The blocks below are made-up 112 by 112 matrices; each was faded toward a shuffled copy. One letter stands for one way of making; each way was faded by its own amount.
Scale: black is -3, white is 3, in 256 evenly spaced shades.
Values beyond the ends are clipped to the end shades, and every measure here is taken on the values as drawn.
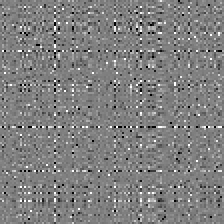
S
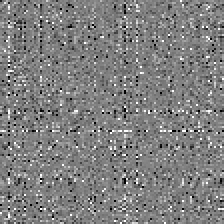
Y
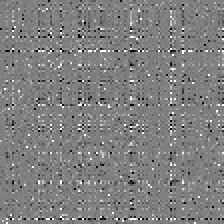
S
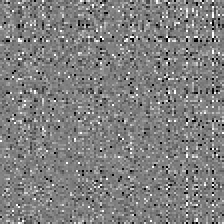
Y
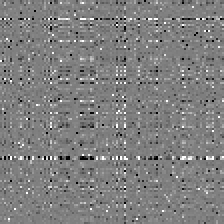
S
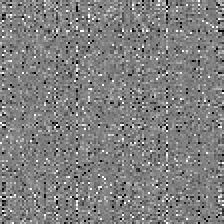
Y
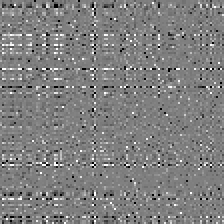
S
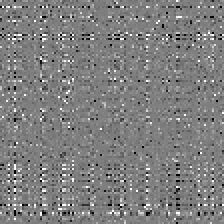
S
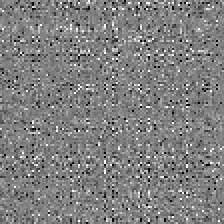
Y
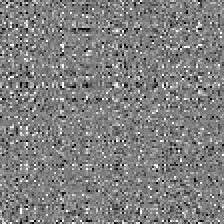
Y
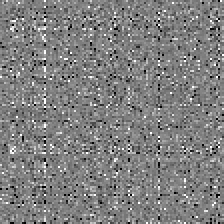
Y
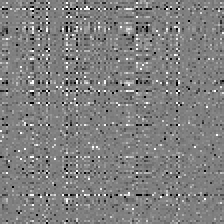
S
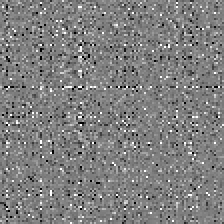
Y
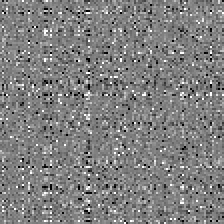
Y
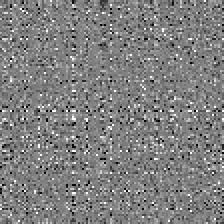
Y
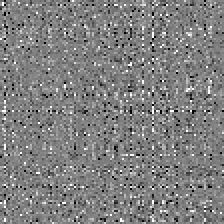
Y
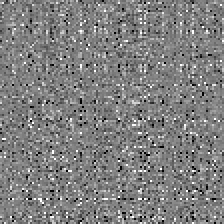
Y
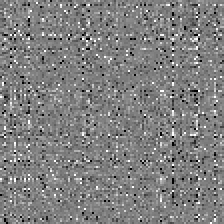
Y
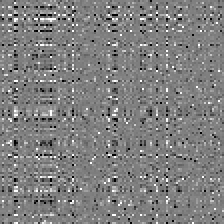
S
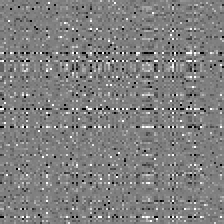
S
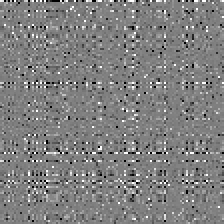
S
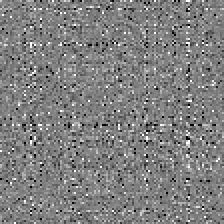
Y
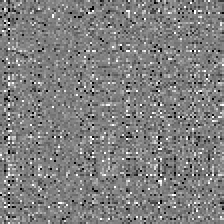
Y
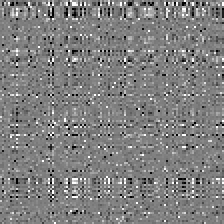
S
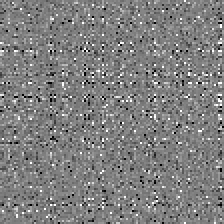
Y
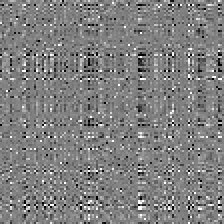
S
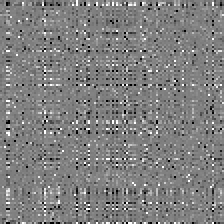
S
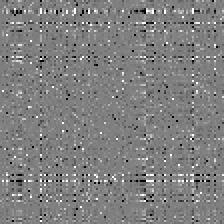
S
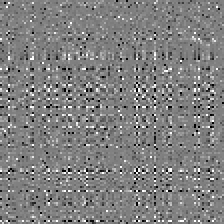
S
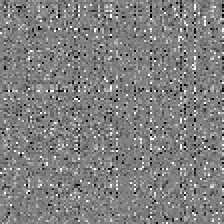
Y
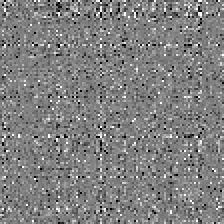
Y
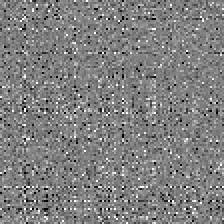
Y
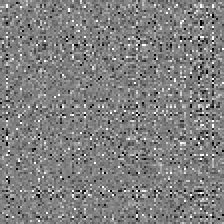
Y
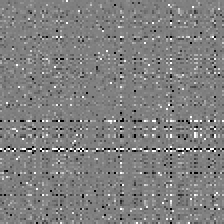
S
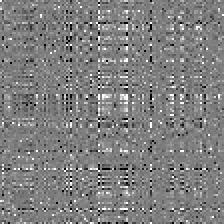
S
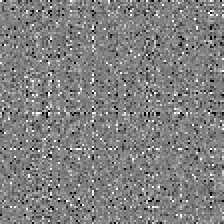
Y
